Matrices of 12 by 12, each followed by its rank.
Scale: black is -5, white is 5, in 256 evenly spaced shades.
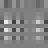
one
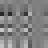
one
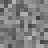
full rank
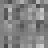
two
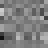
two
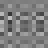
one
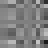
one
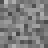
full rank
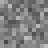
full rank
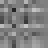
two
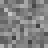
full rank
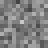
full rank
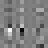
two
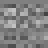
two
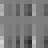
one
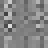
two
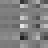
one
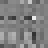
two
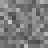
full rank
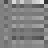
one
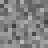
full rank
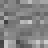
two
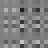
one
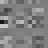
two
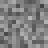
full rank
